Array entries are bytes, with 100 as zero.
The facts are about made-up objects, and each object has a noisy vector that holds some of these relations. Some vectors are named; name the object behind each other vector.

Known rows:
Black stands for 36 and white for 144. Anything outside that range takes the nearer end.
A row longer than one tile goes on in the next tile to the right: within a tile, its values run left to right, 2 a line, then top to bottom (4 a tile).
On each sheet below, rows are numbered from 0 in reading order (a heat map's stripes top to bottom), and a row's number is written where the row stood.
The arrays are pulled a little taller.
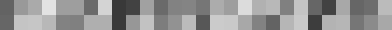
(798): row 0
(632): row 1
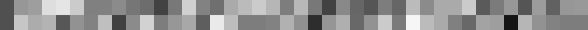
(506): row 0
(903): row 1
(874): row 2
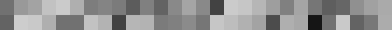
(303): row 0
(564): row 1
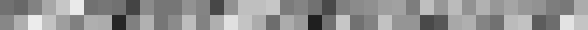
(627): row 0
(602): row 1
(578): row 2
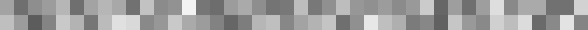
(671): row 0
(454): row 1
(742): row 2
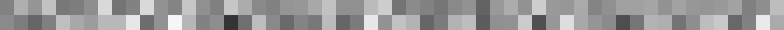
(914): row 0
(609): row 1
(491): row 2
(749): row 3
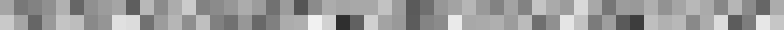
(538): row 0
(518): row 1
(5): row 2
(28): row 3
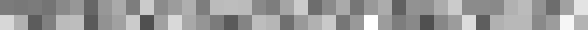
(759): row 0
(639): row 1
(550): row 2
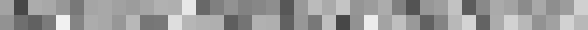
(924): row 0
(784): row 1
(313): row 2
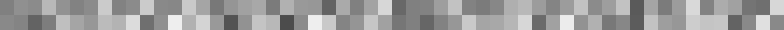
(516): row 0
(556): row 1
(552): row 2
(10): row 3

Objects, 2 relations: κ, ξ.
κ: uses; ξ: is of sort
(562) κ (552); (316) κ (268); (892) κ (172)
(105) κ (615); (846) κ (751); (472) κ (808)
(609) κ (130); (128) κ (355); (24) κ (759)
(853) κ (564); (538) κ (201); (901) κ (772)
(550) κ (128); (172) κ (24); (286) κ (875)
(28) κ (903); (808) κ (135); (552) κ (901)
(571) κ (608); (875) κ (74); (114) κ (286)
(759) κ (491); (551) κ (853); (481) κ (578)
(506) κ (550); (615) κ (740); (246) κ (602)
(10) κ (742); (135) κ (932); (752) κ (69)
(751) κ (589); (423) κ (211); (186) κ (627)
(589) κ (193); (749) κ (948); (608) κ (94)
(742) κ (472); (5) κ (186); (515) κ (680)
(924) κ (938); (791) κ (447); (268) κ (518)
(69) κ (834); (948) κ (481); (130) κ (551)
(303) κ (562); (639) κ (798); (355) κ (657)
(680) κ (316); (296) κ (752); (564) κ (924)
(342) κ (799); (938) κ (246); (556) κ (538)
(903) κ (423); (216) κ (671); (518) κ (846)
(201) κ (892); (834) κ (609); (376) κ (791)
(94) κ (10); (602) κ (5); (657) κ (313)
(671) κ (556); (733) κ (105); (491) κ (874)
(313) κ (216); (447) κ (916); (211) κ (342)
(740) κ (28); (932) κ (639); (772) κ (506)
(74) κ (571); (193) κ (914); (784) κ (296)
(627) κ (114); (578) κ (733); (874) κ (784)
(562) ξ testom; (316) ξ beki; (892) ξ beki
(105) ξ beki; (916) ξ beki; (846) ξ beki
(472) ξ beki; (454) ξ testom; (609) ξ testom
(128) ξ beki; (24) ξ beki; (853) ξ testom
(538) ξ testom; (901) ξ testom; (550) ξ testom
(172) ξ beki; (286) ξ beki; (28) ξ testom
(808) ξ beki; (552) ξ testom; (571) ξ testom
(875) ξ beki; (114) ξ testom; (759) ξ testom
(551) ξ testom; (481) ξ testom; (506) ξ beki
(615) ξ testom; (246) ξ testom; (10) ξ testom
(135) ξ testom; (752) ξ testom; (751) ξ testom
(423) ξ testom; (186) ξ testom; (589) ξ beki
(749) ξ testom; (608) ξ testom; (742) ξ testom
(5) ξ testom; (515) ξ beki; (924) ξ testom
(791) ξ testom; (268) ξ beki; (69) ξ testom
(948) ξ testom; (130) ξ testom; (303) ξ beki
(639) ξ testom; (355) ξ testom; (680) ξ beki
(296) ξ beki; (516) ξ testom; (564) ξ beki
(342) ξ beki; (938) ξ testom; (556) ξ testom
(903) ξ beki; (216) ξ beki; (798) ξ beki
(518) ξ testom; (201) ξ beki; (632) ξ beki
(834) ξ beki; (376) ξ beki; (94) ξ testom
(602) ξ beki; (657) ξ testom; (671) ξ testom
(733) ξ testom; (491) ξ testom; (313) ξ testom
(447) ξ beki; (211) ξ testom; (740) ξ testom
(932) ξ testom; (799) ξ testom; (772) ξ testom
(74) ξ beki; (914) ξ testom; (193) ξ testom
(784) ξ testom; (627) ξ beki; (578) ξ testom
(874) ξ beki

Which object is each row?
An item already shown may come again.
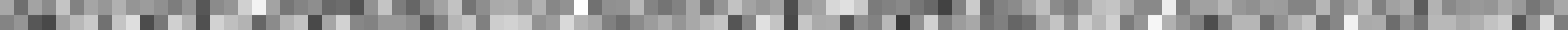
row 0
(733)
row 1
(128)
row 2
(657)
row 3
(193)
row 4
(506)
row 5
(901)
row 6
(791)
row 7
(608)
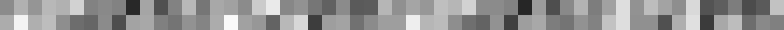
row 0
(172)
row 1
(74)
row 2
(172)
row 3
(472)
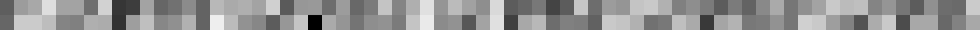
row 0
(798)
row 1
(296)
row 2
(472)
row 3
(303)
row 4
(515)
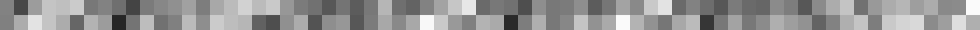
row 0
(602)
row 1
(680)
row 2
(627)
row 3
(875)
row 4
(657)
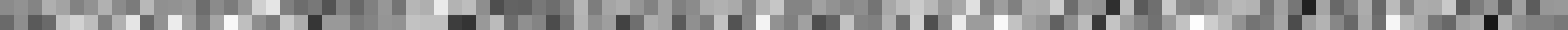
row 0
(211)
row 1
(286)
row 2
(846)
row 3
(752)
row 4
(69)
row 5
(24)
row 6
(892)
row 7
(874)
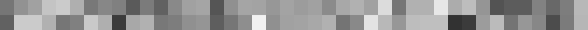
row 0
(303)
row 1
(246)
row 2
(846)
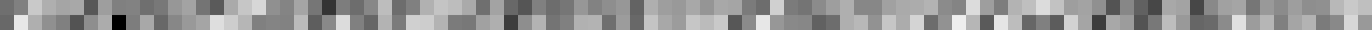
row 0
(834)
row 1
(216)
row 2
(376)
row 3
(571)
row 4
(562)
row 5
(105)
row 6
(938)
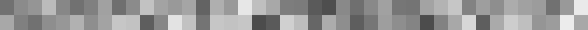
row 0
(193)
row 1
(589)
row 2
(355)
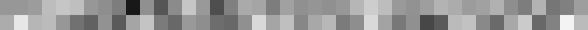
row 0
(201)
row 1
(938)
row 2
(423)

